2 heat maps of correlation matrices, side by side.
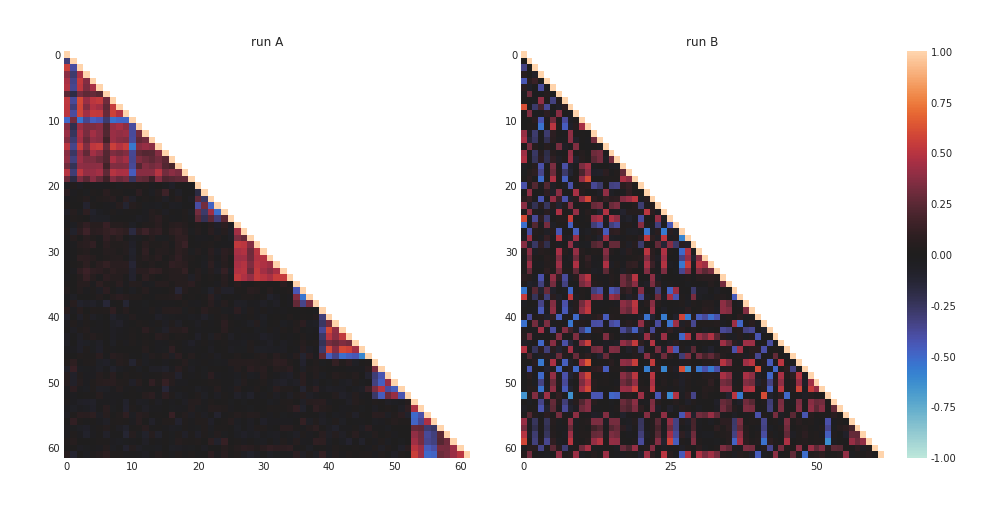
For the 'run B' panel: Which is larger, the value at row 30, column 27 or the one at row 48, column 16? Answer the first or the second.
the second
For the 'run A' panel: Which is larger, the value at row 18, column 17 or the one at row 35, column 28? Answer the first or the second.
the first
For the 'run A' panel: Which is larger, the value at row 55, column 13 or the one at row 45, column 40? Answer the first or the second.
the second
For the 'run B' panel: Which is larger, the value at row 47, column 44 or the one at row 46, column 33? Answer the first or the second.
the first
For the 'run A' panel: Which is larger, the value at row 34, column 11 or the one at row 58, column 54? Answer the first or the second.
the second
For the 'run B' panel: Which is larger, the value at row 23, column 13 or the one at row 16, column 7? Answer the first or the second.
the first
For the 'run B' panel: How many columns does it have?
62
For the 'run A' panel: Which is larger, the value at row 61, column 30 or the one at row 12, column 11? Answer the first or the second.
the second
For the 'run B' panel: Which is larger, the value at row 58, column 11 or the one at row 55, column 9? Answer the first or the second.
the second
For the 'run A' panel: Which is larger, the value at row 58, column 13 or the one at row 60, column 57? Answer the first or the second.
the second
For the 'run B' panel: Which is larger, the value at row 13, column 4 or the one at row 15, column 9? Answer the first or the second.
the second
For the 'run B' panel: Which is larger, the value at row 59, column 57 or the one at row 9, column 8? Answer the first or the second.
the first
